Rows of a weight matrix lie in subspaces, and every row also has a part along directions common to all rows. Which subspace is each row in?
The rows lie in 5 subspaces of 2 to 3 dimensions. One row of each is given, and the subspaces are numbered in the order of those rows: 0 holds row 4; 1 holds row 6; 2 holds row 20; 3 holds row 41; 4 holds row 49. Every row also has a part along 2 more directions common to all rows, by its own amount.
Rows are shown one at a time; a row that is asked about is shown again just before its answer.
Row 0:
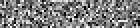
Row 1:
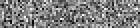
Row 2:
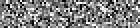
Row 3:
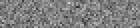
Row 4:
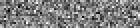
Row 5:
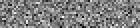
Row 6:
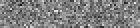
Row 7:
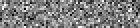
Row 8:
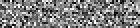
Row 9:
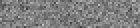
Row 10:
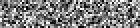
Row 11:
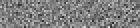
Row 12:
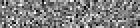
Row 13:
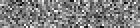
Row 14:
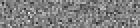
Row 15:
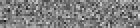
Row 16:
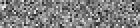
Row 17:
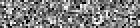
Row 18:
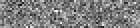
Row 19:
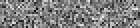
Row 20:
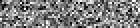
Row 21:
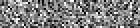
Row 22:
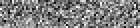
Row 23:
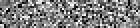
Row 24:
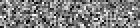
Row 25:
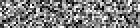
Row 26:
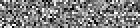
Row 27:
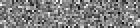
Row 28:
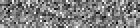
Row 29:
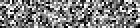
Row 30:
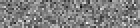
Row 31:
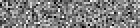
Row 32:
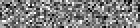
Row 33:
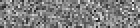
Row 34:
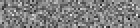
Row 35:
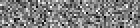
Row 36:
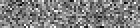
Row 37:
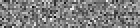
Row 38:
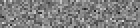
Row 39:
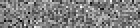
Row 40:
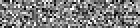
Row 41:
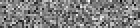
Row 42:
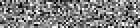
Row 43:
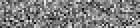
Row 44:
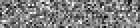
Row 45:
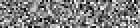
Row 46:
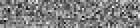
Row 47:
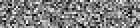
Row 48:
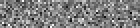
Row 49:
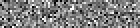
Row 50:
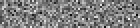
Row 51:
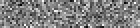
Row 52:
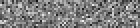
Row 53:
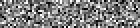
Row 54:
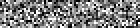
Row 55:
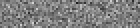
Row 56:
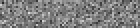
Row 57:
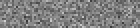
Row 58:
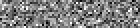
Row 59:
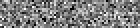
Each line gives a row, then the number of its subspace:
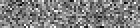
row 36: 1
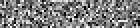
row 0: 1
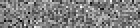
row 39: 3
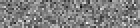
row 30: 3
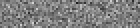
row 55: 3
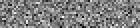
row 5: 4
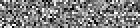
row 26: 4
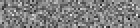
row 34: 2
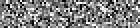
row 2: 3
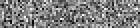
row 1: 3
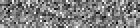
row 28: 0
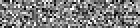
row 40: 4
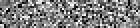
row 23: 0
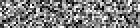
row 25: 0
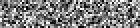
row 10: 2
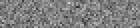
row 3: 0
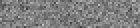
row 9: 2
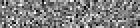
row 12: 1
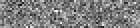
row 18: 1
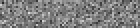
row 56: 0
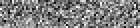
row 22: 0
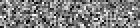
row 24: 4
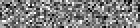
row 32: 0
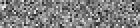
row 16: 2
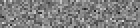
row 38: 2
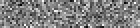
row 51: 1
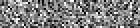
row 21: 1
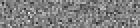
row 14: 3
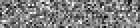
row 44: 0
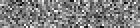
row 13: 1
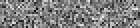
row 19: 3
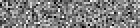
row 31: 4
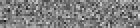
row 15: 0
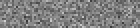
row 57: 4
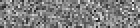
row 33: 2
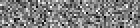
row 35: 1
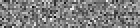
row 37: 4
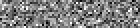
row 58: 2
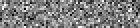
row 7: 2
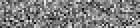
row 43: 3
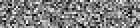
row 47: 4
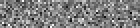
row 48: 1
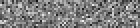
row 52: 0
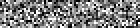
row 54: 3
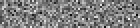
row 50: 2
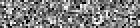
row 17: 3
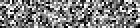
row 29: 0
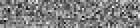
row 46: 0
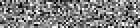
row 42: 3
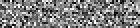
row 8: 4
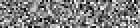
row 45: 3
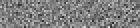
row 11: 4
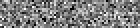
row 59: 4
